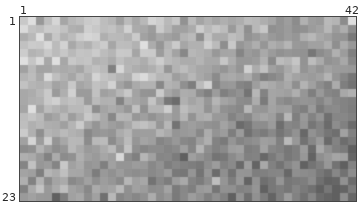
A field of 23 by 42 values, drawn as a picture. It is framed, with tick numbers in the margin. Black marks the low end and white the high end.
Ninth with the lowest average: bottom right. Mirror symmetry: none. Slope: up to the top left. Ninth with the highest average: top left. Average level on the scale: 60%. Grain: fine.
